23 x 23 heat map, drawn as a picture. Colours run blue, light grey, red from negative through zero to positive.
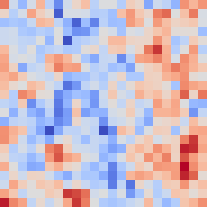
The texture is blotchy. Overall the values sit about 50% of the way up the scale. No row or column stands out.
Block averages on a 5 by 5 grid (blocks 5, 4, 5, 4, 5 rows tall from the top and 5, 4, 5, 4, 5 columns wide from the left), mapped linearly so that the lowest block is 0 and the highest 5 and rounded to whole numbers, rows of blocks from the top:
2 0 1 4 3 | 3 3 1 3 4 | 2 0 1 3 3 | 2 3 1 3 5 | 3 4 1 2 4
